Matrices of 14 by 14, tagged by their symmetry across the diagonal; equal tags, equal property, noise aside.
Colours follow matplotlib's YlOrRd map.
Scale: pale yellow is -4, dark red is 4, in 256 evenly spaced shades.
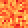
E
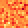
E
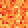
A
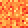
A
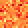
E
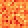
E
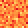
E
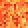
A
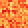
E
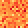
A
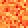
A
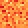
A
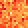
A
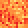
E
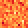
A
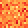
A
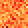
E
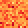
A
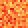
E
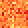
E
